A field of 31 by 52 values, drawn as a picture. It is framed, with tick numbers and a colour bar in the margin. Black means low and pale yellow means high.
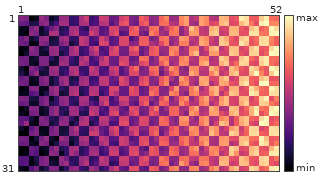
There is an overall slope up to the right. On average the colour sits 50% of the way up the scale. A checkerboard runs through the table. No single row or column stands out from its neighbours.
